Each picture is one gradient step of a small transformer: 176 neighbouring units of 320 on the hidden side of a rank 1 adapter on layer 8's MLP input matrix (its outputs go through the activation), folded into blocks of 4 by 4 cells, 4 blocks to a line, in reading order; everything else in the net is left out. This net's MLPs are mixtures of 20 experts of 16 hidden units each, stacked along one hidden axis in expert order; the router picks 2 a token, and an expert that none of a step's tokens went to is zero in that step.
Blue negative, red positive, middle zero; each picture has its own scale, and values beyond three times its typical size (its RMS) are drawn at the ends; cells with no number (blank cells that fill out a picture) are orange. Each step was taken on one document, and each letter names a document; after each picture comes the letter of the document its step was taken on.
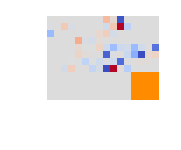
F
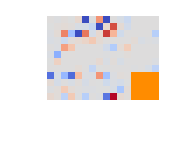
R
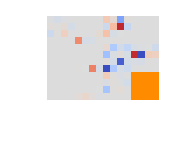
F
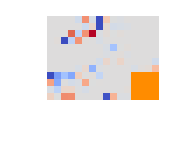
R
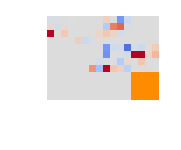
F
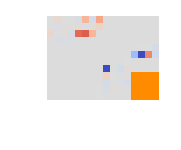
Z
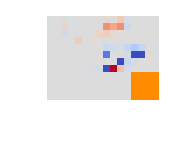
F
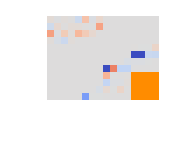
Z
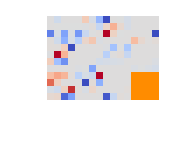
R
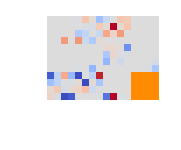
R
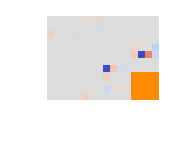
Z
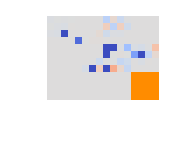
F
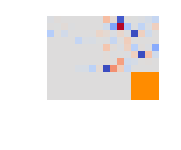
F
